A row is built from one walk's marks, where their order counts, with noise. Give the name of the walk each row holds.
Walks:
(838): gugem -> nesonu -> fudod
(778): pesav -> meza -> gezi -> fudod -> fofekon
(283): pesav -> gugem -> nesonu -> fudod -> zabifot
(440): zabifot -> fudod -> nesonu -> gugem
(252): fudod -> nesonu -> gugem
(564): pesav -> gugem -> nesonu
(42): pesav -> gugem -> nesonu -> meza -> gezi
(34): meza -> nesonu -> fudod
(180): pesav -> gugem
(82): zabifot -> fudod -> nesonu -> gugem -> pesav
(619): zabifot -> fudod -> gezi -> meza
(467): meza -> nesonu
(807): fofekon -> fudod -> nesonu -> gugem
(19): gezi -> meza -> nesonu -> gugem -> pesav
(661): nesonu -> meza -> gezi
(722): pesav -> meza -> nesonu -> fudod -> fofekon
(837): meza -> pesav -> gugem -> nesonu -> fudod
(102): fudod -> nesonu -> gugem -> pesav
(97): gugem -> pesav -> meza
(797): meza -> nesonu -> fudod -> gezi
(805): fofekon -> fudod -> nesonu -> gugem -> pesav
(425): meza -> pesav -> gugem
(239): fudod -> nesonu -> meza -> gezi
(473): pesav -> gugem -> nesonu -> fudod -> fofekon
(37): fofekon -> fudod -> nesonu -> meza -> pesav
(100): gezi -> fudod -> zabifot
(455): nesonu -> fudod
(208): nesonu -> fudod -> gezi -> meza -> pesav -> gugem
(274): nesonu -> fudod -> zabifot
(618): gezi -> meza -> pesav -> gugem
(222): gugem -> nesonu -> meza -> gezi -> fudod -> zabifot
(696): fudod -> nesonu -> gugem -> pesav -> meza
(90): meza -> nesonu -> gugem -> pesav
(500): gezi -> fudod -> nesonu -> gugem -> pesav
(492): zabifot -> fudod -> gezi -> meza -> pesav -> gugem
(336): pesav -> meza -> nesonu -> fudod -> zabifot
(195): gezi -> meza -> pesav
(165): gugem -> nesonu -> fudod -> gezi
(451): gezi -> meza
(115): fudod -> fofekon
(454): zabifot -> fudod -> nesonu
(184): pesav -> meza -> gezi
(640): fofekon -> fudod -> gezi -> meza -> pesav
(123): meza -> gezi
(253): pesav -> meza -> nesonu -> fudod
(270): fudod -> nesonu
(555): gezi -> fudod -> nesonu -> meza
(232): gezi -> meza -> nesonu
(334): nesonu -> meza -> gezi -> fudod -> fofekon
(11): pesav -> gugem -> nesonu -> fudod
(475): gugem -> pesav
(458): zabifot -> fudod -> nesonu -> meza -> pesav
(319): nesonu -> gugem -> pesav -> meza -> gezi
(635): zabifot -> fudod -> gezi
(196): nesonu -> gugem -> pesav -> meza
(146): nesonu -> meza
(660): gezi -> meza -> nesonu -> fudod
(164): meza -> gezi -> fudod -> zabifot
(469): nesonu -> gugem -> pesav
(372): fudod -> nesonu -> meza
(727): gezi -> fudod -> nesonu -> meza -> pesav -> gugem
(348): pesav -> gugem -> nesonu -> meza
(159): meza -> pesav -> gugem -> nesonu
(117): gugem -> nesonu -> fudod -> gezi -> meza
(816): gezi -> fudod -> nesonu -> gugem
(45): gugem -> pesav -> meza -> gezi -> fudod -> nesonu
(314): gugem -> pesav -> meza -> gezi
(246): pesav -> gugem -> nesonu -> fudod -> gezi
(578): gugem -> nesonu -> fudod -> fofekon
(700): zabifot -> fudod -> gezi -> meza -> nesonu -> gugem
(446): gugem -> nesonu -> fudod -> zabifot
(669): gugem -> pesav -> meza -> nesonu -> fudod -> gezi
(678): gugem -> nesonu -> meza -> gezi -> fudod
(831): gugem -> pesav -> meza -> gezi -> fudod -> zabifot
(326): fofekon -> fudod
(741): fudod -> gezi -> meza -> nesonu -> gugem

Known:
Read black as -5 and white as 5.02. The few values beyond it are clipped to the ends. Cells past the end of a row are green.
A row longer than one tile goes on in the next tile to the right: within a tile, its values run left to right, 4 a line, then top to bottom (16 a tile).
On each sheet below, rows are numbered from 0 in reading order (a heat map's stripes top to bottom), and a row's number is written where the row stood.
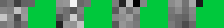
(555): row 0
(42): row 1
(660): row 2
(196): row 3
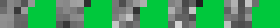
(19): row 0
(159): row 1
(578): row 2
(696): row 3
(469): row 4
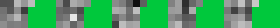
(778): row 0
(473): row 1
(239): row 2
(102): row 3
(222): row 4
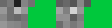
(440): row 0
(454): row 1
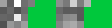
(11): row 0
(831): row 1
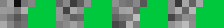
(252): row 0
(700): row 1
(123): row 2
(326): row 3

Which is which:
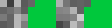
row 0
(34)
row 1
(797)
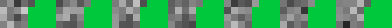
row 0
(372)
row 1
(232)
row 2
(146)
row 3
(618)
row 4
(100)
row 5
(334)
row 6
(467)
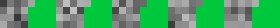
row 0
(195)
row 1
(117)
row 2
(455)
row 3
(246)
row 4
(446)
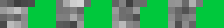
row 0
(635)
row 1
(564)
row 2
(82)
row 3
(90)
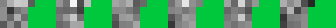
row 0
(348)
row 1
(678)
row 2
(669)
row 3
(184)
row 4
(838)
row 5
(319)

